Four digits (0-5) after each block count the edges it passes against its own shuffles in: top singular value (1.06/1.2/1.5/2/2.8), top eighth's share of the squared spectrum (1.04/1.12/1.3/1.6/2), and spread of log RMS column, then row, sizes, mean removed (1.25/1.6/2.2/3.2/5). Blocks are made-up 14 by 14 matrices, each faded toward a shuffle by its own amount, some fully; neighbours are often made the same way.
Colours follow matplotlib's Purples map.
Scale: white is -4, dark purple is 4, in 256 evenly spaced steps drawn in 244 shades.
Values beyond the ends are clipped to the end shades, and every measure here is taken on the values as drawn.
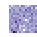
0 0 0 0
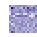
2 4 0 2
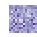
2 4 0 1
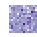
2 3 1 0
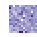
2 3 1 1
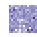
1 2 0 0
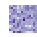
2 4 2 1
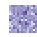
2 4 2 1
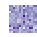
2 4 1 1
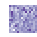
1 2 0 0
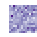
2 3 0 0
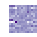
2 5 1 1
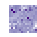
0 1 0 1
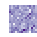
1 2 0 1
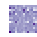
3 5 2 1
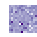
0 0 0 0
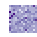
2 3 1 0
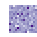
0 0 0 0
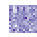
2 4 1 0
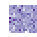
0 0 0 0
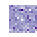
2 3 0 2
